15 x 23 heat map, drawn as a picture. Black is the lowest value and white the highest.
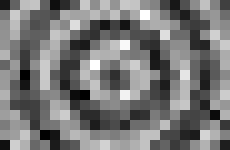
Slope: none. Rings: centred on the centre. Calmest part: bottom middle.
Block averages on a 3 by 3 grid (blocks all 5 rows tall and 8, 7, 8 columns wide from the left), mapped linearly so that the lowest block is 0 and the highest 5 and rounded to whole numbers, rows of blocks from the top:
231 | 050 | 110
